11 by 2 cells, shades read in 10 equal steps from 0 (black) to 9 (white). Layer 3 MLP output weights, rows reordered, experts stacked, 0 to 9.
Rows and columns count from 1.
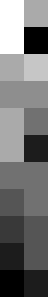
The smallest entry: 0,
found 2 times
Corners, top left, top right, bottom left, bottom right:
9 6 0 1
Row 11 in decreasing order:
1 0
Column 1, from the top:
9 9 6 5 6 6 4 3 2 1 0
